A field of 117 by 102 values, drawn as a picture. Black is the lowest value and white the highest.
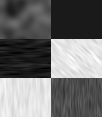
The table splits into 3 rows of 2 panels. Panel 1,1: low, smooth. Panel 1,2: very low, flat. Panel 2,1: very low, streaked across, faint in contrast. Panel 2,2: very high, slanting down to the right, faint in contrast. Panel 3,1: very high, streaked downward, faint in contrast. Panel 3,2: low, streaked downward, faint in contrast.
